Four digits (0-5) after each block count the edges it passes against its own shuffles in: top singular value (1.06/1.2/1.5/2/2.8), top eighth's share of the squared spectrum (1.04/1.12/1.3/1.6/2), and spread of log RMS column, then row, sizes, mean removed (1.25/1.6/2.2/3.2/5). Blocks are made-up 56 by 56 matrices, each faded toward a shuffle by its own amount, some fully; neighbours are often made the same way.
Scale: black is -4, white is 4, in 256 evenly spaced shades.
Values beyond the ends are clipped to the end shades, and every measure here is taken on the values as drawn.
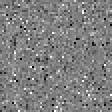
1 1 0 0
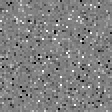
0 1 0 0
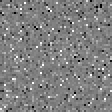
0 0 0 0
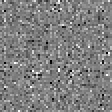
3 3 2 1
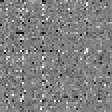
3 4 2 1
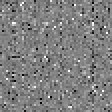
3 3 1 1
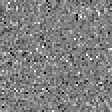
3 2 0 0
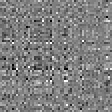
4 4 3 2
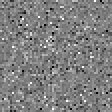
2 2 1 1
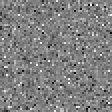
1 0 0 0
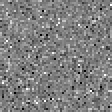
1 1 0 0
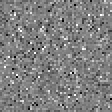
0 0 0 0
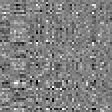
4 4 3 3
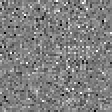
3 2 0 1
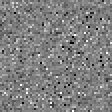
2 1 0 0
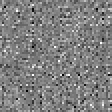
4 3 2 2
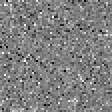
0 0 0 0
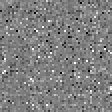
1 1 0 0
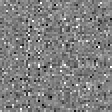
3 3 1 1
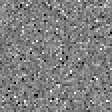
0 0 0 0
